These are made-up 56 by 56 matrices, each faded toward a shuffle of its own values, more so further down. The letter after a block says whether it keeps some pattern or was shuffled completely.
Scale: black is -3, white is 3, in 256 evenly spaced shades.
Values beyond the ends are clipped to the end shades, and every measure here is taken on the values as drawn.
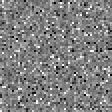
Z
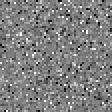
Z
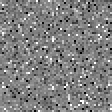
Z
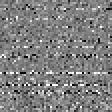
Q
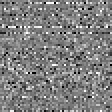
Q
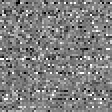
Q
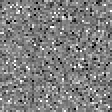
Z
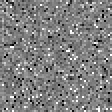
Z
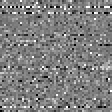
Q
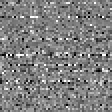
Q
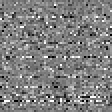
Q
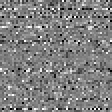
Q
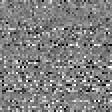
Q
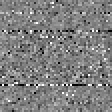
Q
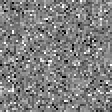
Z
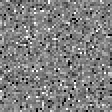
Z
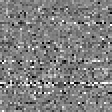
Q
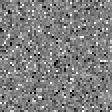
Z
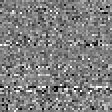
Q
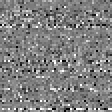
Q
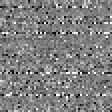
Q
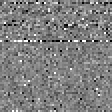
Q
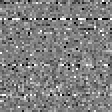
Q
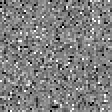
Z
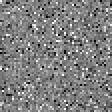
Z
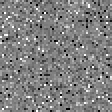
Z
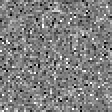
Z
